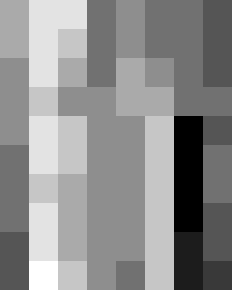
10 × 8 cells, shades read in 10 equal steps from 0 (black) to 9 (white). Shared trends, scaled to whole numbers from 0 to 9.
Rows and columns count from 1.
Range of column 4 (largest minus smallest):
1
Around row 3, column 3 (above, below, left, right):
7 5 8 4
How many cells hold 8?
8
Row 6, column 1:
4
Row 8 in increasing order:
0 3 4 5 5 6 7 8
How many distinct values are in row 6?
5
